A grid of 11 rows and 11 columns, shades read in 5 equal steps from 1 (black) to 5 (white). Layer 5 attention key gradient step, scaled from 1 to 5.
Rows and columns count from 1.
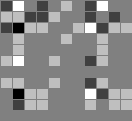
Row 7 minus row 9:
0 2 -1 -1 0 0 0 -2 1 -1 -1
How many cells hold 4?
30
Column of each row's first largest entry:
2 1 8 2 2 2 1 1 8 3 1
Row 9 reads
3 1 4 4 3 3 3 5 2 4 4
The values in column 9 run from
2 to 5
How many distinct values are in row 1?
4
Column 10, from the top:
3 2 4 3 3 3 3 3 4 4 3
